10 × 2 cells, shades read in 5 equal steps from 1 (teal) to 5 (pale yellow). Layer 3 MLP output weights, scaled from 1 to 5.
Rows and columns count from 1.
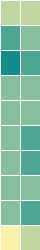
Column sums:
30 28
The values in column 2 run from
2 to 4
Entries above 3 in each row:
2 0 0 0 0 0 0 0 0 2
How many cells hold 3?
10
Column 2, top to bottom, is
4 3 2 3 3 2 2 3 2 4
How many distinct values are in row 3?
2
